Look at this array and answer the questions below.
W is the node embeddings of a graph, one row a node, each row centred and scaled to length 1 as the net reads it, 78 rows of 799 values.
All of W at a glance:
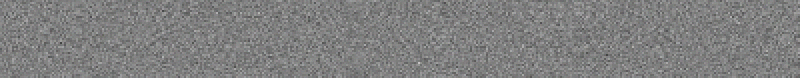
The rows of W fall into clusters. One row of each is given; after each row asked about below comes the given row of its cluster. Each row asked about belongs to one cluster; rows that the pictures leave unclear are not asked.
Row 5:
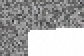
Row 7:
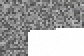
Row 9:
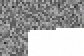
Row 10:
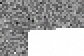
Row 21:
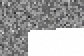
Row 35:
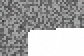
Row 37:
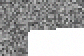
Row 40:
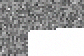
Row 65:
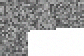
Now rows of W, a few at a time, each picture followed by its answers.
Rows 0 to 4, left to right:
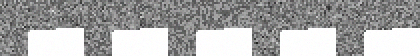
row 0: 9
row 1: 65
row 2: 5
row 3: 9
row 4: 40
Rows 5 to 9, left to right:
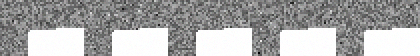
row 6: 21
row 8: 5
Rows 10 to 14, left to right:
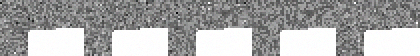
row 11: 40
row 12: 5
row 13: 5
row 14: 7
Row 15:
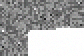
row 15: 5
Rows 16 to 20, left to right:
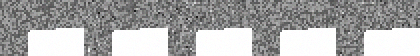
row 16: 21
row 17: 21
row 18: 35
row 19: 37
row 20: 35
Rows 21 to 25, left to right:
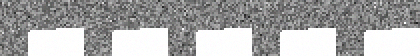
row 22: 10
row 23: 65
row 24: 40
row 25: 7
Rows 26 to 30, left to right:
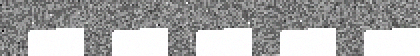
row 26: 5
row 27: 21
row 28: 7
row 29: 10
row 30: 65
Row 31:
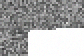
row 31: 10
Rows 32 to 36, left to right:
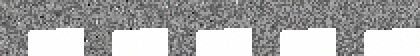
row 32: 5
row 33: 7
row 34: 21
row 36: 35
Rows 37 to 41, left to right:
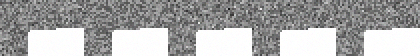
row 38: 10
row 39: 40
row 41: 9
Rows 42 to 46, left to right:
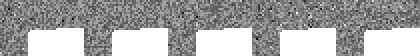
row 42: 35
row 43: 35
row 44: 21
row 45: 65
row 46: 37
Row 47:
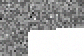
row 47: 37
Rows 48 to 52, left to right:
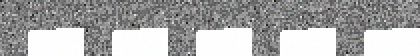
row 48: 9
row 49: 5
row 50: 5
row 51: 37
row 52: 10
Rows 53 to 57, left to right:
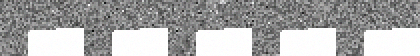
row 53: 9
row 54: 7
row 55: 65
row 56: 10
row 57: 9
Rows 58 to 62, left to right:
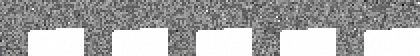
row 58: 7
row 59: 21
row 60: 7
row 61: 10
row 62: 21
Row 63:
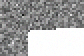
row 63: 40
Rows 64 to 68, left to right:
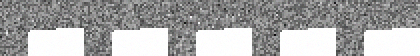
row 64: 35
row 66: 40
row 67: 21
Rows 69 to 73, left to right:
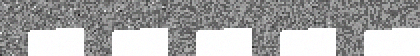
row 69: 7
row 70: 37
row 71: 10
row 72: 35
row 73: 5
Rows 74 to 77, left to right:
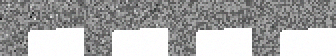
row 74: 37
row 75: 21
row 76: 37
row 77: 35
